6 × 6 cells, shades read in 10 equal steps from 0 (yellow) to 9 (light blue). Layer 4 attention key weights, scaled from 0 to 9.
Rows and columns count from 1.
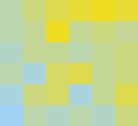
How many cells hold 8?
3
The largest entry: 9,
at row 6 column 1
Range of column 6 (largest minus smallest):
4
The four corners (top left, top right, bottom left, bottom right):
6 1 9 4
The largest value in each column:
9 8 7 8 7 5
